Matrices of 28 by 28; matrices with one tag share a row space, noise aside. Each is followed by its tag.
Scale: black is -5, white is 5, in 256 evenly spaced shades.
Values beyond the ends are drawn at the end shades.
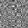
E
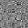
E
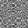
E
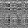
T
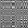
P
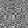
E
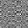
E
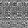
T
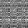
T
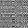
P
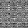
T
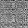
P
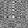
E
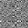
E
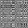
P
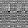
T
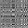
P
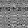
T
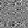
E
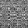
T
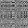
P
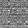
T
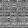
T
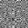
E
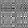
P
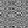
E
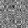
E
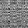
T
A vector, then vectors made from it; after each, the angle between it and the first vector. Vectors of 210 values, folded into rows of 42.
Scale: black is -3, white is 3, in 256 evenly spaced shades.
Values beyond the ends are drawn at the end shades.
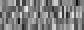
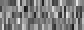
nearly opposite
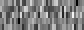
nearly parallel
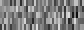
partly opposed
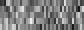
orthogonal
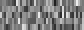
nearly opposite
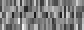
nearly opposite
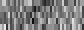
orthogonal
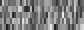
partly opposed
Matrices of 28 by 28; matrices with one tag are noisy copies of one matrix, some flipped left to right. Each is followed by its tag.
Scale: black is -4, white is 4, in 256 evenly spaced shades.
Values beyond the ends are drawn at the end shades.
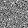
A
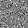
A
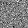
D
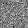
D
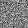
D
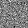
D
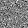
A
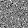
A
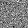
D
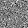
A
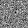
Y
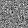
Y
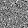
A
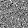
A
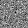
Y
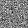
Y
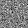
Y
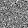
A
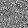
A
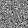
Y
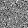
A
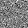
A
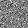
A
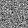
Y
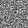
Y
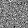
D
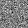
Y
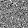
A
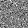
A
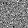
D
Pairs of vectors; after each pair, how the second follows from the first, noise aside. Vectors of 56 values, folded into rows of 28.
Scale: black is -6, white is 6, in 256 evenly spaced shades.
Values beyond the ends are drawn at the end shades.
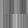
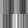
scaled up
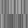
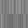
shrunk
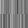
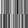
scaled up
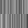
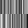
scaled up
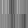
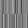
shuffled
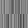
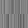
shrunk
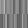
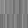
shrunk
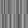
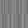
shrunk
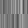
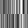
scaled up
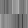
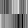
scaled up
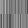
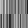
scaled up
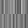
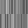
shuffled
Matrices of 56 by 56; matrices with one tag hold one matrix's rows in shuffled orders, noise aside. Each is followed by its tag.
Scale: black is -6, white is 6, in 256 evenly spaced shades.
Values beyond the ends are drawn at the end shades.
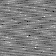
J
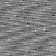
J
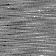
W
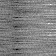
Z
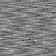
J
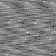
J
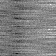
Z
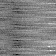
Z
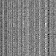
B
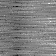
Z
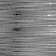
Z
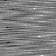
W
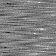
W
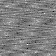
J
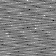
J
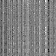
B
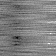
Z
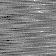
W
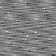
J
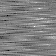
W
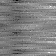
Z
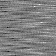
W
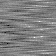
W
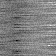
Z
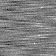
W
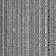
B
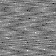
J
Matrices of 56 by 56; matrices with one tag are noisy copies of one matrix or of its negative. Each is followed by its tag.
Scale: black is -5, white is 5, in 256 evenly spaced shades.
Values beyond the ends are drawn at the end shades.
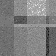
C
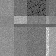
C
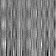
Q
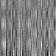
Q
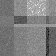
C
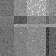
C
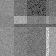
C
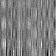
Q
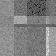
C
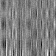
Q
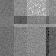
C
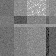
C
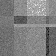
C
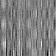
Q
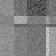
C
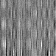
Q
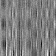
Q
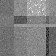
C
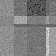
C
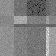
C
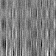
Q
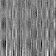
Q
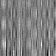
Q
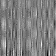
Q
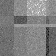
C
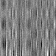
Q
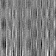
Q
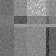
C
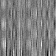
Q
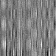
Q
